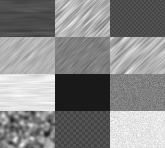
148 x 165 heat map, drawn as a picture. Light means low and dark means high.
The table splits into 4 rows of 3 panels. Panel 1,1: high, streaked across, faint in contrast. Panel 1,2: low, slanting up to the right. Panel 1,3: high, checkered, faint in contrast. Panel 2,1: low, slanting up to the right, faint in contrast. Panel 2,2: middling, slanting up to the right, faint in contrast. Panel 2,3: low, slanting up to the right. Panel 3,1: very low, streaked across, faint in contrast. Panel 3,2: very high, flat. Panel 3,3: middling, fine-grained, faint in contrast. Panel 4,1: middling, blotchy, strong in contrast. Panel 4,2: high, checkered, faint in contrast. Panel 4,3: very low, fine-grained, faint in contrast.
